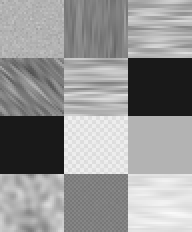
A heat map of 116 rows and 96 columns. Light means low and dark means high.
The table splits into 4 rows of 3 panels. Panel 1,1: low, fine-grained, faint in contrast. Panel 1,2: middling, streaked downward, faint in contrast. Panel 1,3: low, streaked across. Panel 2,1: middling, slanting down to the right. Panel 2,2: low, streaked across. Panel 2,3: very high, flat. Panel 3,1: very high, flat. Panel 3,2: very low, checkered, faint in contrast. Panel 3,3: low, flat. Panel 4,1: low, blotchy. Panel 4,2: middling, checkered, faint in contrast. Panel 4,3: very low, streaked across, faint in contrast.
